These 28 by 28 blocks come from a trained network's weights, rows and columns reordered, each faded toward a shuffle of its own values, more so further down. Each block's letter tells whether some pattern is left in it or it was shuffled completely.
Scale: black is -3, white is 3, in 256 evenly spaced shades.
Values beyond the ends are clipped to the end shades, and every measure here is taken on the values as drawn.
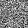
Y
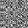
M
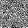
M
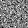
Y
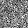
Y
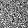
Y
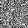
M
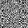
M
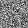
Y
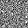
M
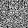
Y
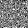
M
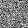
Y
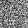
Y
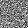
Y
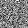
Y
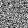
Y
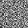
M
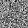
Y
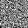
M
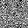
M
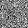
M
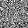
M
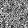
Y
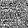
M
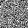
Y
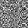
M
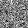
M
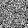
M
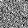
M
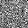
Y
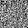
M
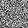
Y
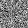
Y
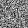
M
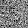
M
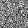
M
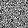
Y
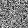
Y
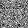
Y
